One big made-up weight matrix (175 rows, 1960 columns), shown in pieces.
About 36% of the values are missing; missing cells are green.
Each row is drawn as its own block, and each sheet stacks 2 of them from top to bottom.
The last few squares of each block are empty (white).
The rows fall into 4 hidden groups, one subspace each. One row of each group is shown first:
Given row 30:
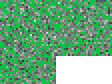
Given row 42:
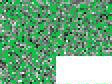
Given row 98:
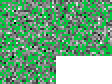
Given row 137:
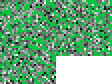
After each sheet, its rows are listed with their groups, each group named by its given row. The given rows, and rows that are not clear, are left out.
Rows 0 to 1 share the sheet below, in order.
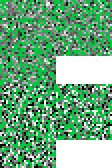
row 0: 42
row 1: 98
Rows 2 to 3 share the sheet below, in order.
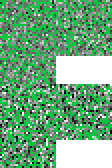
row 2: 98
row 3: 98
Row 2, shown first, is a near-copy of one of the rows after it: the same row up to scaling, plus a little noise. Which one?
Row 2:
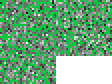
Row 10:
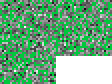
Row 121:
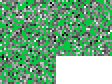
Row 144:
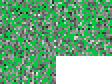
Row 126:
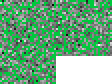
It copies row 144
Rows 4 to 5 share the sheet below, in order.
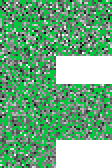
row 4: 98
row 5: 30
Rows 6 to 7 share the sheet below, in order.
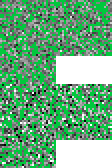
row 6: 98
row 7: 98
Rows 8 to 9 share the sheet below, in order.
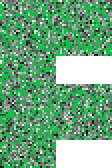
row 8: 98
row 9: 42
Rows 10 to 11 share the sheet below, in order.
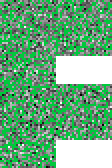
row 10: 98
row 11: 30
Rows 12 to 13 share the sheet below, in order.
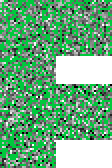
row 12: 98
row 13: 98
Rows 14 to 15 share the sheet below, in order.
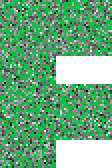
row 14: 137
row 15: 137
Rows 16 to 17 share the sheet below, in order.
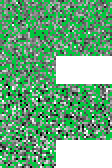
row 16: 98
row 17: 42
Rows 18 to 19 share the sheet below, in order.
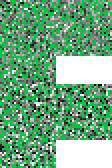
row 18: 137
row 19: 42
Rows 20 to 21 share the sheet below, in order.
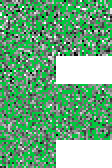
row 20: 30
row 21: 137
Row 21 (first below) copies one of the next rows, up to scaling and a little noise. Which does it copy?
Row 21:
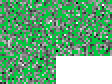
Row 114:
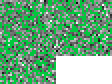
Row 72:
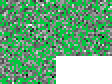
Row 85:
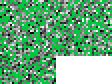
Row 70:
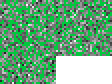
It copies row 114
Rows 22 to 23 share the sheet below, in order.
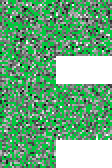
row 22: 137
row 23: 30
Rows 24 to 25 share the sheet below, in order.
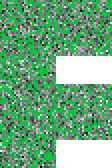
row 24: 30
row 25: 42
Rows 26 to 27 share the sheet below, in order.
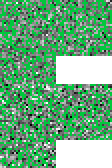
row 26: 98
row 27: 42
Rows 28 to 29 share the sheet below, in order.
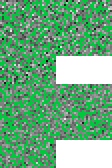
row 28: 137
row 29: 42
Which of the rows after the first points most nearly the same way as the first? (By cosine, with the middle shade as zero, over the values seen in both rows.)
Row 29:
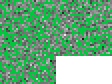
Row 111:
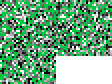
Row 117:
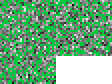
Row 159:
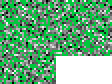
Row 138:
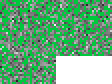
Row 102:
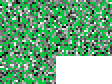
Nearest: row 138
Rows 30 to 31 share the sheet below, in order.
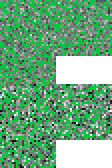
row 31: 137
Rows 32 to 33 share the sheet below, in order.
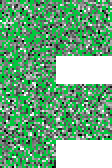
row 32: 30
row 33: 137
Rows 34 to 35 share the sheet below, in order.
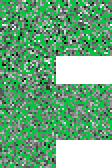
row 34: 42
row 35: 42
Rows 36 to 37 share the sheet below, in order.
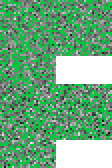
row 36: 42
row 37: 137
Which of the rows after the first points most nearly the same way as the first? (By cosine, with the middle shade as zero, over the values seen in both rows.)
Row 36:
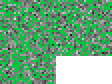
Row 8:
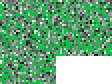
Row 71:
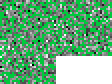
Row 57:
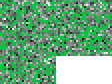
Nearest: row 8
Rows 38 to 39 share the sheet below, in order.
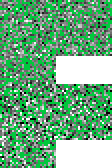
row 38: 98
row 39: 30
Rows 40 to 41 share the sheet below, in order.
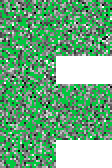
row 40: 137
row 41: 98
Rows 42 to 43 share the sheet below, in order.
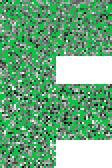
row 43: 42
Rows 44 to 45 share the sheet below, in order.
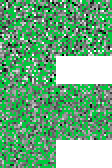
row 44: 98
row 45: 98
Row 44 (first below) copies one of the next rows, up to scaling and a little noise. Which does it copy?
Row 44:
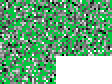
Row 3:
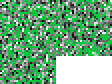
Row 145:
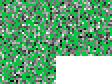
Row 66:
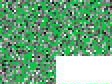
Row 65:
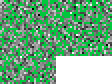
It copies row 66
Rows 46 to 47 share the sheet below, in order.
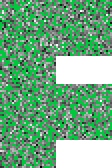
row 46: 30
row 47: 42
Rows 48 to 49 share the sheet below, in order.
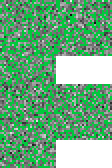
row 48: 98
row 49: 98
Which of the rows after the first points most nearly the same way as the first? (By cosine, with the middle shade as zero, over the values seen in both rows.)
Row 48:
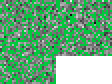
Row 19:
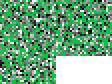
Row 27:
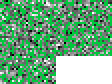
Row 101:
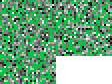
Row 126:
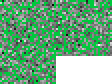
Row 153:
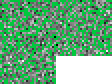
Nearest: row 101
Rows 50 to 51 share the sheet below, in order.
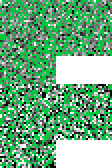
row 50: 98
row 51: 30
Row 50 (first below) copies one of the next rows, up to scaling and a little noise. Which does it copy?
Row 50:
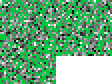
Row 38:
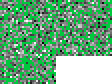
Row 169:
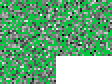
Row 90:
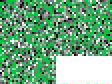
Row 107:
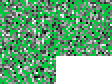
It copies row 169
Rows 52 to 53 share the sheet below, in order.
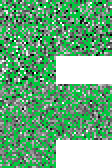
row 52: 98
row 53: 30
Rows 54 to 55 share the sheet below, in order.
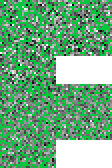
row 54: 137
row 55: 42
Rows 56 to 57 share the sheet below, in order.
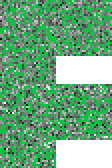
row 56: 137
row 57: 42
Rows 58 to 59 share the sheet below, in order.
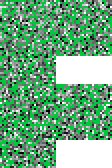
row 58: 42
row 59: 30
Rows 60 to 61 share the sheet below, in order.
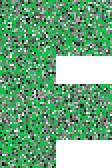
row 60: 30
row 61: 98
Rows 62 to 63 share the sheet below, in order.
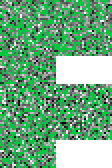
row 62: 42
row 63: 42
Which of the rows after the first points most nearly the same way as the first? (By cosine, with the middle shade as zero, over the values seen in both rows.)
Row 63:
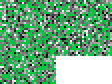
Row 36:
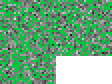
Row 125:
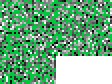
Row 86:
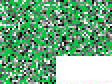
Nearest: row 36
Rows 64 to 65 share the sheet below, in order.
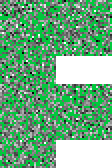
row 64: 30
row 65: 98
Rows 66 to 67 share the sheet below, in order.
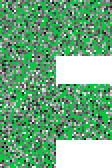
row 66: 98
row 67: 30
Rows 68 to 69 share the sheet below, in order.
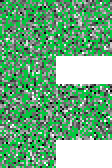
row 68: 98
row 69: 98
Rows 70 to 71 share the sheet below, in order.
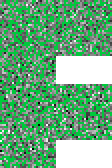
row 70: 137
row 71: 42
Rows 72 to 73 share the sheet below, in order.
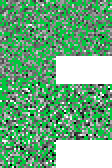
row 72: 137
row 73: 137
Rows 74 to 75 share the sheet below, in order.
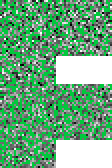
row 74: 137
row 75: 137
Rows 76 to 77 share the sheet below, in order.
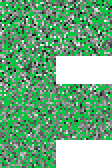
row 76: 30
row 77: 98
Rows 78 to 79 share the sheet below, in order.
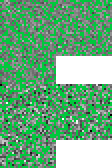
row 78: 42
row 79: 98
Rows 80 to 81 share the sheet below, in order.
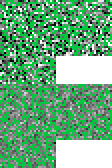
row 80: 30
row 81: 137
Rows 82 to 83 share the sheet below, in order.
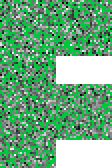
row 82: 137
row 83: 30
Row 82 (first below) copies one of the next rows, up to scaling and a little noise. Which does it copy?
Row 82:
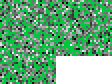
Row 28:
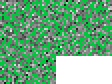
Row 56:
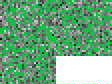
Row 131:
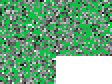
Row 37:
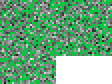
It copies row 56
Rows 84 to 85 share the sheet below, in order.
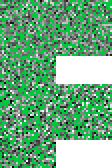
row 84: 137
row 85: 137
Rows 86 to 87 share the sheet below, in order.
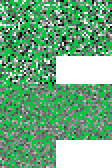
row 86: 42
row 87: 30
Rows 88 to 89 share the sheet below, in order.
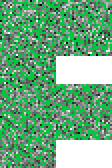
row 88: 137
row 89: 137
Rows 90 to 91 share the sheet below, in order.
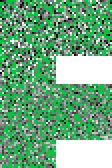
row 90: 98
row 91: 42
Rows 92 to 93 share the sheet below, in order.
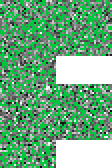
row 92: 137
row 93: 42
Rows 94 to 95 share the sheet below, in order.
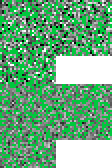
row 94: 30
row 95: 42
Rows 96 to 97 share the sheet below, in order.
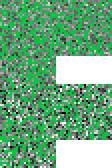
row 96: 42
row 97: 42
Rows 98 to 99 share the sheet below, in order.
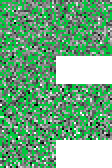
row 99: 137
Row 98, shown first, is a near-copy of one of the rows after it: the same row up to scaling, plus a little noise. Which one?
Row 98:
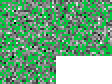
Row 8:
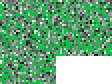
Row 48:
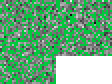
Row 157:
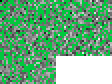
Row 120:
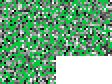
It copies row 120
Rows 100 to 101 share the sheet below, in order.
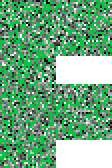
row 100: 42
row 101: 98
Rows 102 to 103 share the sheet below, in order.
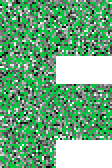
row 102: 42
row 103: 30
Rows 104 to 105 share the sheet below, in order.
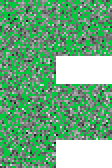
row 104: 42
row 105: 137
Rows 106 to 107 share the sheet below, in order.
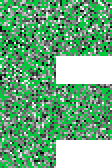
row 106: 42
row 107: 98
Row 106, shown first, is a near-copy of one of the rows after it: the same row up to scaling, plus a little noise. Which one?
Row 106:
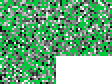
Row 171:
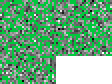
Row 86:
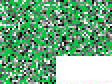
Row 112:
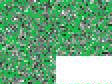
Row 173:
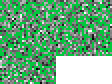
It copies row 173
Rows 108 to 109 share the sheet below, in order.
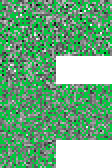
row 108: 30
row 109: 42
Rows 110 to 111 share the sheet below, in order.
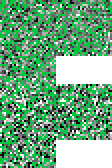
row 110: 137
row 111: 98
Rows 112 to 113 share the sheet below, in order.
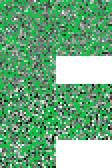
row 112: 42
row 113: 30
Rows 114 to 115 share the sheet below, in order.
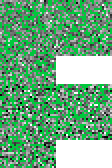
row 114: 137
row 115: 42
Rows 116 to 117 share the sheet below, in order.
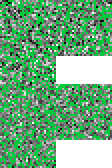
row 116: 42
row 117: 137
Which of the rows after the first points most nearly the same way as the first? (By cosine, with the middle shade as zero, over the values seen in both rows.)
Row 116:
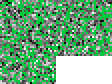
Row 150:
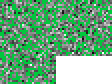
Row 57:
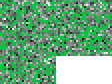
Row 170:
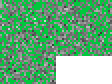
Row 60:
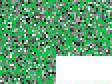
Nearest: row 57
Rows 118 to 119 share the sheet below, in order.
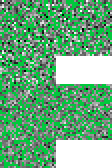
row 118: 98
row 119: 42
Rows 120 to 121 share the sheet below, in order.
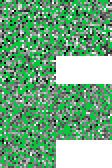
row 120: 98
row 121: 98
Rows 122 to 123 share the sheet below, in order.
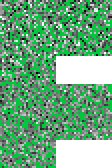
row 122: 30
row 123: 30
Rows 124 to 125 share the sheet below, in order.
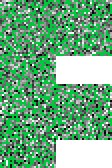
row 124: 42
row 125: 30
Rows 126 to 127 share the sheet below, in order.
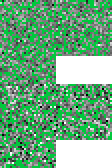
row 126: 98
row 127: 137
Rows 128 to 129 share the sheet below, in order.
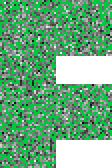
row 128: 137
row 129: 42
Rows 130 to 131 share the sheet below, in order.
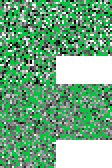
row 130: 98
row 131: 137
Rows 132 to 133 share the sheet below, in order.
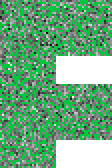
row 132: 30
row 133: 98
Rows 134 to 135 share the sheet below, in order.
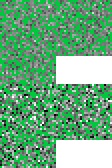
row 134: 42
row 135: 30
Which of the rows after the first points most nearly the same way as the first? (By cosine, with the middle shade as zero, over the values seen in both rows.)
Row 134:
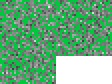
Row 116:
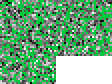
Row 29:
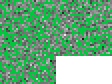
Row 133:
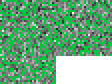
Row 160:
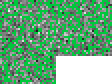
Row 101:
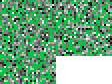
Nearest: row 116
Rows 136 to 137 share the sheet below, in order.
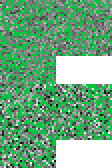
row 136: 30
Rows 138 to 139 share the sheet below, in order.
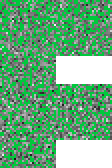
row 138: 42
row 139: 98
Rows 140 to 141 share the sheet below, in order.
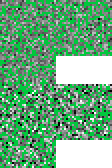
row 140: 98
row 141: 98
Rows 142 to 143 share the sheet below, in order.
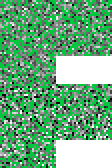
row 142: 137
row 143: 30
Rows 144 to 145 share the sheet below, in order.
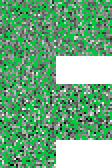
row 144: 98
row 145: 98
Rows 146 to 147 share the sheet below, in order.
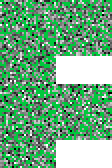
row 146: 137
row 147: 137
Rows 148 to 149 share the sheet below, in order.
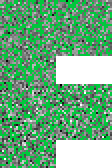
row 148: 137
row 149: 98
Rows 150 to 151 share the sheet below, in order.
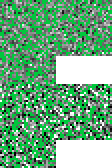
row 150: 42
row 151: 30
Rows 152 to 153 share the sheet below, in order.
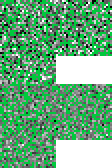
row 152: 98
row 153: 30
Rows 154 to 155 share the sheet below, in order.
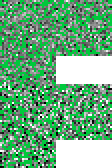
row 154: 137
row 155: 42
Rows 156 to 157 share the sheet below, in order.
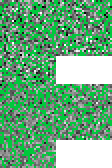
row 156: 42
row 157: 98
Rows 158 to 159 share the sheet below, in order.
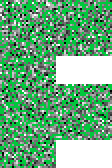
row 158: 42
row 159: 137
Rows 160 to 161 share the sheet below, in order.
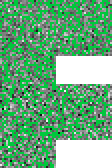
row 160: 42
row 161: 30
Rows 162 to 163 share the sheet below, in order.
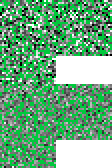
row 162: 137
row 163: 137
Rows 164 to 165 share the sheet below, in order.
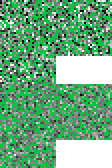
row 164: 30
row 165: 30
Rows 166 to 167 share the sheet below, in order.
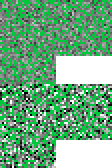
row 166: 98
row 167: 137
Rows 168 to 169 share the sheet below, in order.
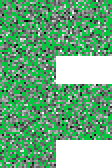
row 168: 98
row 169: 98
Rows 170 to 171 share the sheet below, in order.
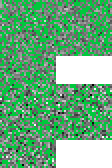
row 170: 30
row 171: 42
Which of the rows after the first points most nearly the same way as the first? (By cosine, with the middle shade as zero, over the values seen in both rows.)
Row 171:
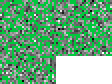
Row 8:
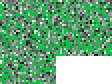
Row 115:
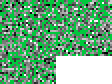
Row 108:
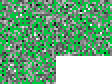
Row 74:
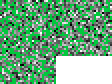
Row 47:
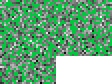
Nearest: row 47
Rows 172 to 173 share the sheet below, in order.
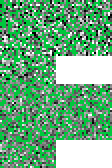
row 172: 30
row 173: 42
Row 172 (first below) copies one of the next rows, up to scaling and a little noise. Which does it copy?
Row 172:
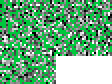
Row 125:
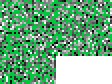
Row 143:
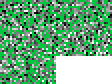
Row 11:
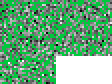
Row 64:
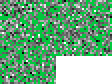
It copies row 143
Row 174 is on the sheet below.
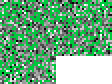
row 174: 137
